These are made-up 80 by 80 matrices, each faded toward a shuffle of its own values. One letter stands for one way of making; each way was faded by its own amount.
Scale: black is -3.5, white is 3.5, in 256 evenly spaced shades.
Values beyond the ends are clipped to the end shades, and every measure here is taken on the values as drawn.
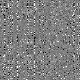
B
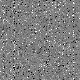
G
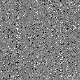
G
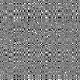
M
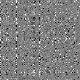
B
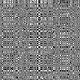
M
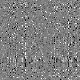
B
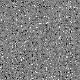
G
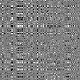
M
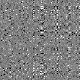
B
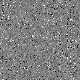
G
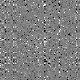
B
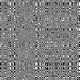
M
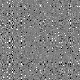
B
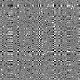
M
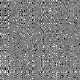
B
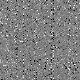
G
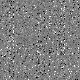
G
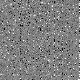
G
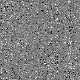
G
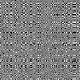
M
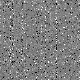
G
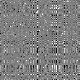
M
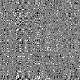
B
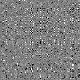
B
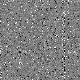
G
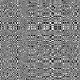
M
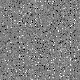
G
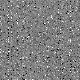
G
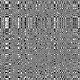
M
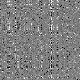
B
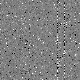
G
